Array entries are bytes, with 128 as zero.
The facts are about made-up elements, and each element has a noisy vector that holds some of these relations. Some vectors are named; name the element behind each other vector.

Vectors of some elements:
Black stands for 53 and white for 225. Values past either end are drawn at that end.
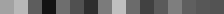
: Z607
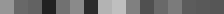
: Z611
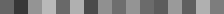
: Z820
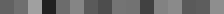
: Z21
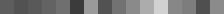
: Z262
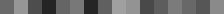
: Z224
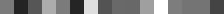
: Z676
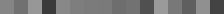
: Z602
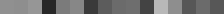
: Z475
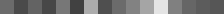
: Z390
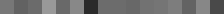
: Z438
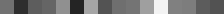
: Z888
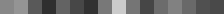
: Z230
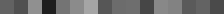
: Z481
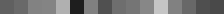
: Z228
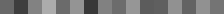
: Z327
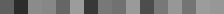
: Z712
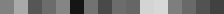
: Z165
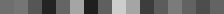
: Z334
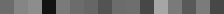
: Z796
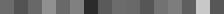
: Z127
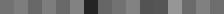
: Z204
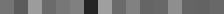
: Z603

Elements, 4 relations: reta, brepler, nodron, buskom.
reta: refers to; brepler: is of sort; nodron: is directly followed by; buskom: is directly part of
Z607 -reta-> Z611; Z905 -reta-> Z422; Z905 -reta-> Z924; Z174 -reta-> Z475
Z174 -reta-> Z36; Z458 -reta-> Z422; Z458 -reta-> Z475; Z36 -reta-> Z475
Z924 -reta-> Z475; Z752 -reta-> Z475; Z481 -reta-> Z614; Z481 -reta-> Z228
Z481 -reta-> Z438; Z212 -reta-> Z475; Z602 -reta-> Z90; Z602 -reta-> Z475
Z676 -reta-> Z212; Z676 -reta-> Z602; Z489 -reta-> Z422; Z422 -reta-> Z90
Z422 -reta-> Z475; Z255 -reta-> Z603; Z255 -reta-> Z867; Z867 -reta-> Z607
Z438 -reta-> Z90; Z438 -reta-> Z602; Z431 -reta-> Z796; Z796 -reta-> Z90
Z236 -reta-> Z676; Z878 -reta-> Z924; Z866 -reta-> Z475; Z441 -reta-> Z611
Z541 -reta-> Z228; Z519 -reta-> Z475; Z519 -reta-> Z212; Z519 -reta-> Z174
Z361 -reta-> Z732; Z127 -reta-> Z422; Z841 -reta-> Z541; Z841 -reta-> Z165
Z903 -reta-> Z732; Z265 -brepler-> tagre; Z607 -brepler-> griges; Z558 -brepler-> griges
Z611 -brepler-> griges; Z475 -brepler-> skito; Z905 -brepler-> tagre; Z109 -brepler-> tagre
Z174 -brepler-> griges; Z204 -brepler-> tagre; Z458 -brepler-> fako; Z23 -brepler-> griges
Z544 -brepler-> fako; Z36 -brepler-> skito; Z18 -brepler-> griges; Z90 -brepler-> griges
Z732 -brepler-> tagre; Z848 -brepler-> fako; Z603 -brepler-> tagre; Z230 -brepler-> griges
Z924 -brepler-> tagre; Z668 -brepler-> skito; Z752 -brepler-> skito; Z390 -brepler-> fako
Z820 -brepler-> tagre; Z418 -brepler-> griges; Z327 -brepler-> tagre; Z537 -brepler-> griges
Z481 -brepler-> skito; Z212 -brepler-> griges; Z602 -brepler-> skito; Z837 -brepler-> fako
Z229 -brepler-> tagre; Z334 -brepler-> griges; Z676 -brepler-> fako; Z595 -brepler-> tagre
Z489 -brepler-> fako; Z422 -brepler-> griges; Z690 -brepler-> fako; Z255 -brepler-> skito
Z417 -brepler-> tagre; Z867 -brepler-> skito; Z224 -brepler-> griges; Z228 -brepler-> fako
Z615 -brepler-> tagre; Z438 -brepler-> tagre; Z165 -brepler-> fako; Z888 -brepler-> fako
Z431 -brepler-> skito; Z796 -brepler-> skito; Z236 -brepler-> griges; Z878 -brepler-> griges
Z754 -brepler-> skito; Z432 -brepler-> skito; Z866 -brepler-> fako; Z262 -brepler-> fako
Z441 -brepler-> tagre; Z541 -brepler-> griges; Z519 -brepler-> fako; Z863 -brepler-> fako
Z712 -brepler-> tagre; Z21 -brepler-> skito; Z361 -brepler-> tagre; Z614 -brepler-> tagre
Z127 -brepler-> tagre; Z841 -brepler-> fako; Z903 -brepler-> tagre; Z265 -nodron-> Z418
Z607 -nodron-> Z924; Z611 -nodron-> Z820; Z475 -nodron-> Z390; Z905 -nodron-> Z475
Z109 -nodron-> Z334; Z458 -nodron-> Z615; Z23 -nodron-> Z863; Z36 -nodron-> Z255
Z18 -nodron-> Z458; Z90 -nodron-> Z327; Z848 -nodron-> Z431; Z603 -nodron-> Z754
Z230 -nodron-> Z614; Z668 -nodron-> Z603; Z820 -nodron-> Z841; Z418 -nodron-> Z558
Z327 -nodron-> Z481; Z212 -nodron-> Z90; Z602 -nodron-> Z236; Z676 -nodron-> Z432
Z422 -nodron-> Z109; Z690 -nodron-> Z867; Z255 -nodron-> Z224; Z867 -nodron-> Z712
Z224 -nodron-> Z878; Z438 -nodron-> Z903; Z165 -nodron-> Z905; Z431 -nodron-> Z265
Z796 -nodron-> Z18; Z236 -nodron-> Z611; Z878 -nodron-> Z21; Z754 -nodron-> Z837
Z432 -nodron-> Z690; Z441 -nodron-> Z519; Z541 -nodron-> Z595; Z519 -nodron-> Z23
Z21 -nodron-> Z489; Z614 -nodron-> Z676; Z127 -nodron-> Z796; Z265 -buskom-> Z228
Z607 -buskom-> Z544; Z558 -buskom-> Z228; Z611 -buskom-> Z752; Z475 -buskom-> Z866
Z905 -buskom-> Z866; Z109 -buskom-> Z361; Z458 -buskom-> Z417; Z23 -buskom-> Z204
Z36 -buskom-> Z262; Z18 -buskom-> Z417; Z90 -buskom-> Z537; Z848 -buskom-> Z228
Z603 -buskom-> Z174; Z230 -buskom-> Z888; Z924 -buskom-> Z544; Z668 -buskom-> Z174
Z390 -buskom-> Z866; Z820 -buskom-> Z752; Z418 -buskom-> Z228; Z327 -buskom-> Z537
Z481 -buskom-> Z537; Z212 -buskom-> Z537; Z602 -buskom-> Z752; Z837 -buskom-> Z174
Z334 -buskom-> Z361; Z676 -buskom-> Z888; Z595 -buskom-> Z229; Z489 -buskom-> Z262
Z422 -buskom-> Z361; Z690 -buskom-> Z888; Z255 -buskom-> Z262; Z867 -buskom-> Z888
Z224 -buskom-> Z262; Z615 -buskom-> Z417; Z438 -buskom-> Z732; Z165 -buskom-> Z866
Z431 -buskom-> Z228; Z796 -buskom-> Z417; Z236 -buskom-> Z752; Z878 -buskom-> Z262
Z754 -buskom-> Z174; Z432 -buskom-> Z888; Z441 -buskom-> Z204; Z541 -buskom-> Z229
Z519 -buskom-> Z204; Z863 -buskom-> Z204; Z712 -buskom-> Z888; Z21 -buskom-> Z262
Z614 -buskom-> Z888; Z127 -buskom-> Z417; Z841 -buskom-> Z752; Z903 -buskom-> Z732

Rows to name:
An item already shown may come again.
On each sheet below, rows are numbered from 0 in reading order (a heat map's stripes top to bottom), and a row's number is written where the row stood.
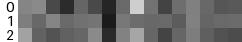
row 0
Z230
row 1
Z441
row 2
Z236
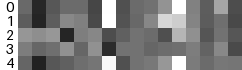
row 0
Z458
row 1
Z841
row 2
Z475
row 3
Z438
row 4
Z489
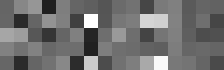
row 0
Z754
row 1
Z841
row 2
Z422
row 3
Z441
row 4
Z690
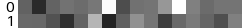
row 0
Z489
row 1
Z878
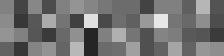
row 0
Z752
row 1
Z519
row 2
Z90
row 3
Z595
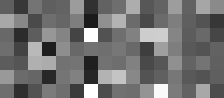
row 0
Z615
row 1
Z212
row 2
Z841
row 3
Z867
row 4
Z265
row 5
Z611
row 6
Z458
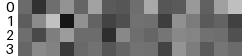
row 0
Z903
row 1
Z431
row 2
Z614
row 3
Z36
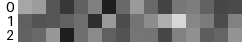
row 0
Z422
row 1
Z262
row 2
Z21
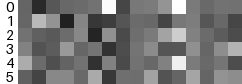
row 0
Z489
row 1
Z668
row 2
Z544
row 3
Z361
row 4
Z866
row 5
Z595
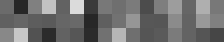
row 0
Z924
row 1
Z417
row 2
Z541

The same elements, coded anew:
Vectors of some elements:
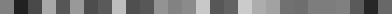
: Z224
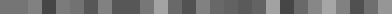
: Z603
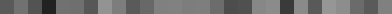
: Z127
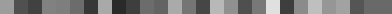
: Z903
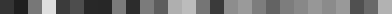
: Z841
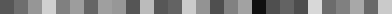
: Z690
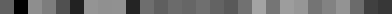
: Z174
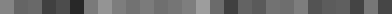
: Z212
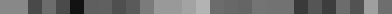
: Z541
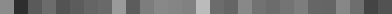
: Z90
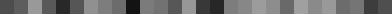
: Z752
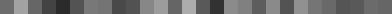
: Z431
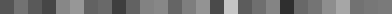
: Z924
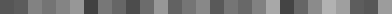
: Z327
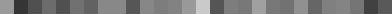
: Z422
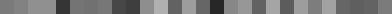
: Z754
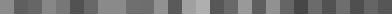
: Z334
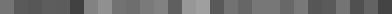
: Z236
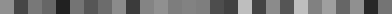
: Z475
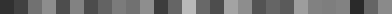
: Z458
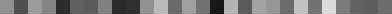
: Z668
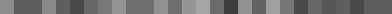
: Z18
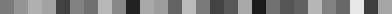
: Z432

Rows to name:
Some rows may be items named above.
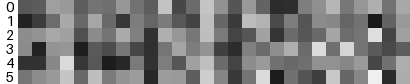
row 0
Z676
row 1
Z489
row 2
Z432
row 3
Z255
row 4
Z841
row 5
Z867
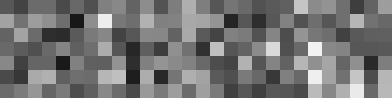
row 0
Z519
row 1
Z230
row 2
Z431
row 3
Z361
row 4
Z475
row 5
Z888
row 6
Z614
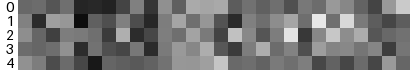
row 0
Z165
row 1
Z255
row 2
Z903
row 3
Z481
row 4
Z541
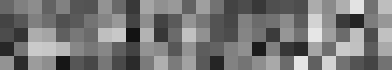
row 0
Z614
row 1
Z544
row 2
Z888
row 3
Z712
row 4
Z255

